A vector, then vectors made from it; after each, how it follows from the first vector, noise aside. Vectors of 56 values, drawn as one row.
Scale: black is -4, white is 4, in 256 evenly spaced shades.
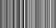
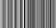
negated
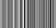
negated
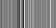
partly zeroed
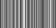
sign-scrambled
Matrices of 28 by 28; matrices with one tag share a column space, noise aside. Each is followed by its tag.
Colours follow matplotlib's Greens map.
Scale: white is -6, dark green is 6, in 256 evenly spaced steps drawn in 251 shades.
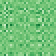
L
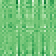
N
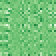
L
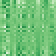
N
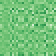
L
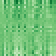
N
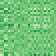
L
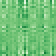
N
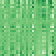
N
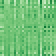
N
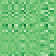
L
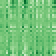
N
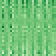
N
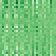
N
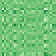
L
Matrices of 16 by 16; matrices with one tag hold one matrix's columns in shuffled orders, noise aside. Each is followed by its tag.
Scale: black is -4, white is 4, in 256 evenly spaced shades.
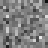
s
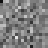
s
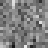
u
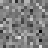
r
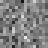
s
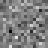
r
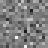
r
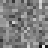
u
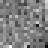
u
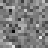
r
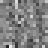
u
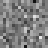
s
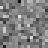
s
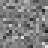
r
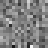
u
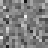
s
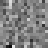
u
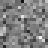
s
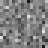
s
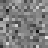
r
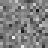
r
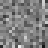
u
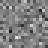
r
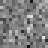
s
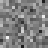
s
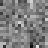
u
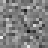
r
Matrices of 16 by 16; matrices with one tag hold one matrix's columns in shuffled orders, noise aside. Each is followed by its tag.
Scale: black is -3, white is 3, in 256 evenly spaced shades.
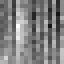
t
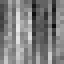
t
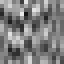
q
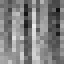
t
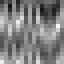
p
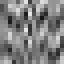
q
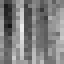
t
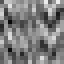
q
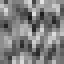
q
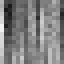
t
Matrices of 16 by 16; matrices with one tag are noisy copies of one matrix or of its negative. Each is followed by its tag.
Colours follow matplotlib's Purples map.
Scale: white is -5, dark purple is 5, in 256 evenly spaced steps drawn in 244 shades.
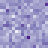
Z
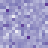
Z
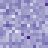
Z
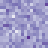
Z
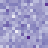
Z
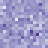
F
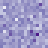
F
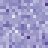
Z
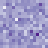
F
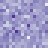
Z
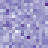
Z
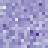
F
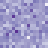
Z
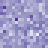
F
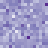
Z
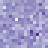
F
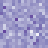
F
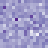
F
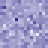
F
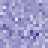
F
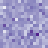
F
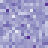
Z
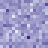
Z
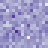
Z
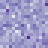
Z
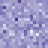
F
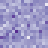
Z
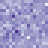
Z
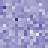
F
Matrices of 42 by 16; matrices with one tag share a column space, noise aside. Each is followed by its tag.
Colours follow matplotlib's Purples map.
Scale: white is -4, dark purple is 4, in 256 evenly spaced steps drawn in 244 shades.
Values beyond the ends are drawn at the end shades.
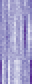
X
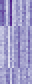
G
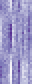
X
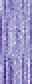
X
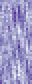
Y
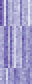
G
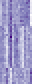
G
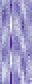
Y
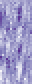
Y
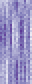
X
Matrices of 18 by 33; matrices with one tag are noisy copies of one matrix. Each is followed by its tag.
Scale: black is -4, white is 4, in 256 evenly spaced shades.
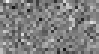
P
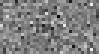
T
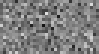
T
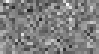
P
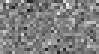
P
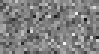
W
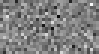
T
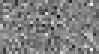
T
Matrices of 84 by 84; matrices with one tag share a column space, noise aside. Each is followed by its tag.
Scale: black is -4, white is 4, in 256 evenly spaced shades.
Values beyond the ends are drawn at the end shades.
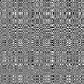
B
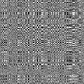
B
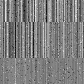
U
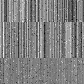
U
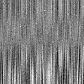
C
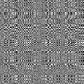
B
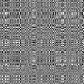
B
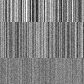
U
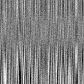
C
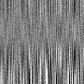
C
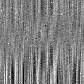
C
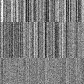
U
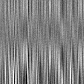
C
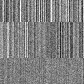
U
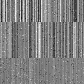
U
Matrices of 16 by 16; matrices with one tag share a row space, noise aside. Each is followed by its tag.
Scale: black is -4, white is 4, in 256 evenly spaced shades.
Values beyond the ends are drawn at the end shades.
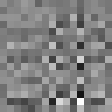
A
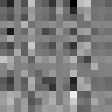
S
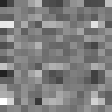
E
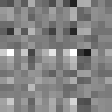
S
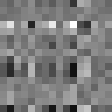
S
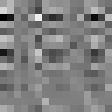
E
